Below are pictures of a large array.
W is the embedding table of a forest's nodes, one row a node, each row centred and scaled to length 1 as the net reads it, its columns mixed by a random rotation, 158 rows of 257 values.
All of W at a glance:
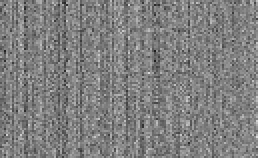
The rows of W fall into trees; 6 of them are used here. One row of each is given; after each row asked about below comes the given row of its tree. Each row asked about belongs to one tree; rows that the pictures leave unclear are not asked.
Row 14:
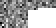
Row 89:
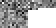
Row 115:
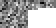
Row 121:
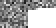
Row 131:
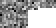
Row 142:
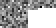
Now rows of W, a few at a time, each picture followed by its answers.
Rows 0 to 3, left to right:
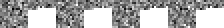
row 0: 142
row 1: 121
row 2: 142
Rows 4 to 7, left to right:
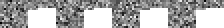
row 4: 14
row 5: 14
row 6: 142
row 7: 142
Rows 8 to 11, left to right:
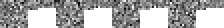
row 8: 142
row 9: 142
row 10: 142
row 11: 89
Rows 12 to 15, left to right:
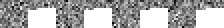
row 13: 14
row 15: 115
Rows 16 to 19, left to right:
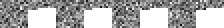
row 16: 142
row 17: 121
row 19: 89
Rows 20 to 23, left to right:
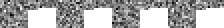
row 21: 142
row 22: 14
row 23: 142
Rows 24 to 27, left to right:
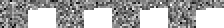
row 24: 14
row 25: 142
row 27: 121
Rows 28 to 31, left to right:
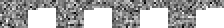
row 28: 14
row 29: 131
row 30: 131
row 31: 131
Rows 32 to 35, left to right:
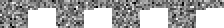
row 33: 142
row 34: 142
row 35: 89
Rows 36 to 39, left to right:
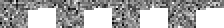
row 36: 14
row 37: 142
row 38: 14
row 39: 121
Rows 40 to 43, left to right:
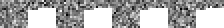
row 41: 142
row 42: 121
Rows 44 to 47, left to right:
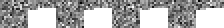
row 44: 142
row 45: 121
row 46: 142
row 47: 121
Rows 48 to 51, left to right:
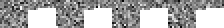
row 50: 14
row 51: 14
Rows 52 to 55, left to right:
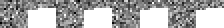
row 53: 131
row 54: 14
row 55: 89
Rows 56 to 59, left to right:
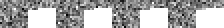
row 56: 14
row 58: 14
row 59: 121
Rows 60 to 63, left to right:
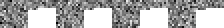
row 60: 14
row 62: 131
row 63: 142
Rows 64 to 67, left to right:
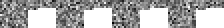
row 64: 14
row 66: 14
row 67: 142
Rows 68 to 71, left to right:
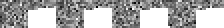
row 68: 121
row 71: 142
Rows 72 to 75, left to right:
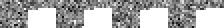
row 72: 131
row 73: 131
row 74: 121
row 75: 14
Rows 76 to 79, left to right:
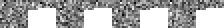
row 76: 115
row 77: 14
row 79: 89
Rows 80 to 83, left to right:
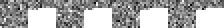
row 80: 142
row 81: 14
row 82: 121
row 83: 14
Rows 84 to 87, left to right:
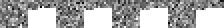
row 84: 142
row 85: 142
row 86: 121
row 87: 14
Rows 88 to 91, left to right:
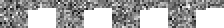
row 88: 14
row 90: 121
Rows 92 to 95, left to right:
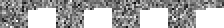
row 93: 14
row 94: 142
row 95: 14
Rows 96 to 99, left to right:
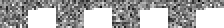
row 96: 121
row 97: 121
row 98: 14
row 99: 121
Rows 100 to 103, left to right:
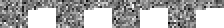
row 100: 121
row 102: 142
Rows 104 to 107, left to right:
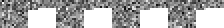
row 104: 89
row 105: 121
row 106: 142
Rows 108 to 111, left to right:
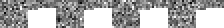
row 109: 121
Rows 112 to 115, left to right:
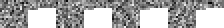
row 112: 142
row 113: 14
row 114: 121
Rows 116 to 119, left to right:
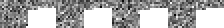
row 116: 131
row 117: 121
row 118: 14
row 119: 89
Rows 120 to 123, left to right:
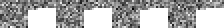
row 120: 121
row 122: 121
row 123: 121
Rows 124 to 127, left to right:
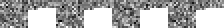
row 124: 121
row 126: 142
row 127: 121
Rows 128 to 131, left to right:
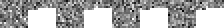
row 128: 121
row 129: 14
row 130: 142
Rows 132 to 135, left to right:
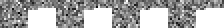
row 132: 131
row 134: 14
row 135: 14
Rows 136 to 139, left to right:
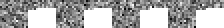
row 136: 121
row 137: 121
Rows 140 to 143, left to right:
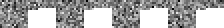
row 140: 89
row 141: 121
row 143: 14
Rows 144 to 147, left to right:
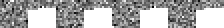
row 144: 142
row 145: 131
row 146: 142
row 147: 121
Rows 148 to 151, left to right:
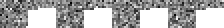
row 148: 131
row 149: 89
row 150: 89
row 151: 89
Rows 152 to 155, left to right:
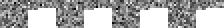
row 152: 89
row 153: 142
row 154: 14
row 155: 121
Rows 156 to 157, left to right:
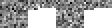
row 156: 131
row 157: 89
